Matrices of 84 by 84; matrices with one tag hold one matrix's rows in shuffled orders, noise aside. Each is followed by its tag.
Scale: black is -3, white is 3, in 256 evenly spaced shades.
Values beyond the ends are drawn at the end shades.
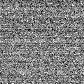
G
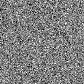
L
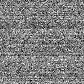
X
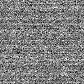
X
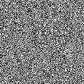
L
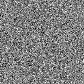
L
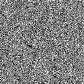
L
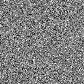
L
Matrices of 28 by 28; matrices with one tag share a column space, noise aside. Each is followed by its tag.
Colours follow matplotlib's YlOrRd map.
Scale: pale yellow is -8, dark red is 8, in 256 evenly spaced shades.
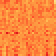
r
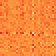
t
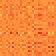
t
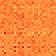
t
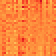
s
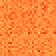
t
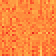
r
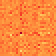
t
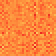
t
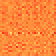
t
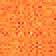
t
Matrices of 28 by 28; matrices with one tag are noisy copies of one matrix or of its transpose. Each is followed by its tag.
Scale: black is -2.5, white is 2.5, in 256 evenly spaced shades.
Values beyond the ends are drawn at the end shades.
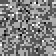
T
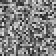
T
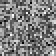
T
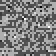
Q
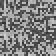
T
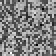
Q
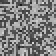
T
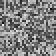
T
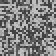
T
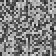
Q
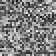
Q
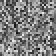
Q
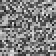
Q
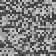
Q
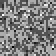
T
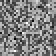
Q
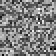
Q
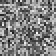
T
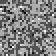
T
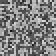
T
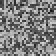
T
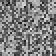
Q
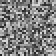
T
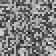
T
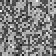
Q
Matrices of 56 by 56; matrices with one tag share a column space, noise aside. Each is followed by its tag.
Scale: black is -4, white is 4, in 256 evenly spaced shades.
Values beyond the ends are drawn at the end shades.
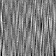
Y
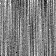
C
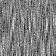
Y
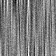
C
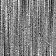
C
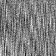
Y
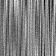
C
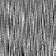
Y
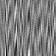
Y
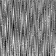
Y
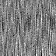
Y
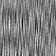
Y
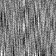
Y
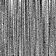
C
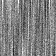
C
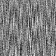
Y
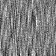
Y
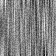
C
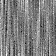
C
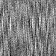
Y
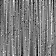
C
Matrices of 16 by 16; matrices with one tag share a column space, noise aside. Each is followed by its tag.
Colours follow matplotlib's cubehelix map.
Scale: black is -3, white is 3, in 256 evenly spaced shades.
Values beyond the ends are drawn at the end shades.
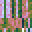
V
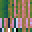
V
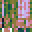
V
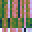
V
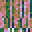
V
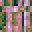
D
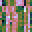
D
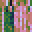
D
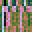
D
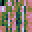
D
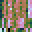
V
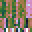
V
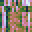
D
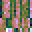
V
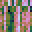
D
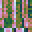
V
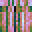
D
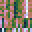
V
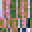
V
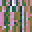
D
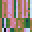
V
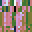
D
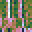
V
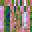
D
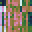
D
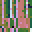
V
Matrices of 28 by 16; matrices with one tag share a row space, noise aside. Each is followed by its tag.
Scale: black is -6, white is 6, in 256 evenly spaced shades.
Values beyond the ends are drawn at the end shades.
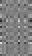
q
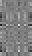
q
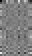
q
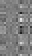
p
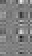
p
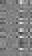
p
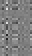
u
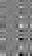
p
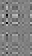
u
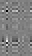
u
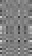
q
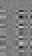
p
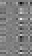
p
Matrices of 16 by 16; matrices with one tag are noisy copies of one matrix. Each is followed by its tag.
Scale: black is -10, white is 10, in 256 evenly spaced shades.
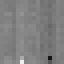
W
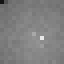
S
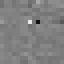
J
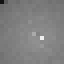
S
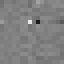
J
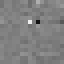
J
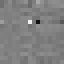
J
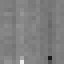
W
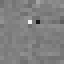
J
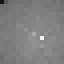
S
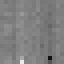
W
